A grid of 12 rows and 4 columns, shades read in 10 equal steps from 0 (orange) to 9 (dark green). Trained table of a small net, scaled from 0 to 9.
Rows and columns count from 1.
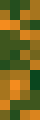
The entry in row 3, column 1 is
0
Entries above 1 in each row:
4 4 2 3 4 4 4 4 3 3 3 3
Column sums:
55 64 51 60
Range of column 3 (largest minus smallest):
6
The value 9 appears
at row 8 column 4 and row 9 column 4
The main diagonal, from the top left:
7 8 6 2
